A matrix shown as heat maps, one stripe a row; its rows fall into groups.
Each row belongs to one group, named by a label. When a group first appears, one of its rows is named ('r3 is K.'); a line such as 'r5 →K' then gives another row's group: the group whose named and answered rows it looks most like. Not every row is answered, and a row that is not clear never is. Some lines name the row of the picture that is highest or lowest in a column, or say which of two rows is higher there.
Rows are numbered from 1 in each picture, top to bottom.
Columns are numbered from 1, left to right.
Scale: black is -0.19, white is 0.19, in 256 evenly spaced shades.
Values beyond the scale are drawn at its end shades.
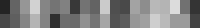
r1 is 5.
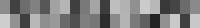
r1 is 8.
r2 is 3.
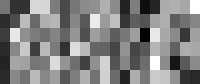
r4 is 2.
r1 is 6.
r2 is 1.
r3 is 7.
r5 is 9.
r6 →5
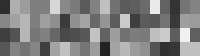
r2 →2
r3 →1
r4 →8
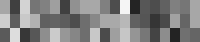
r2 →3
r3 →8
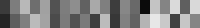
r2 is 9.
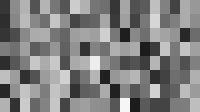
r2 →9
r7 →9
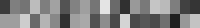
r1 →5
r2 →2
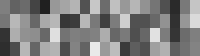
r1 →8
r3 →9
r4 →1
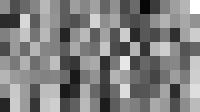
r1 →6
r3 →2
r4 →5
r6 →3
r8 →2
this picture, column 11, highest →4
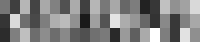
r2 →8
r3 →9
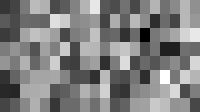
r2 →8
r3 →6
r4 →8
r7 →5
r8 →5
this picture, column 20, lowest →8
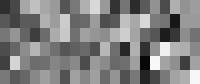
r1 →6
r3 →8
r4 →5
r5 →7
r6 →6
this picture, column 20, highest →6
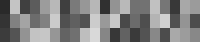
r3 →6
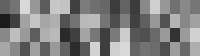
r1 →9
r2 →6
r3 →2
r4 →3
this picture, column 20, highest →3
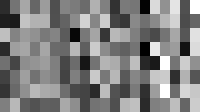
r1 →7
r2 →5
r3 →3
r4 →7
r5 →1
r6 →1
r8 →7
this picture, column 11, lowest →3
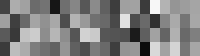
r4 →7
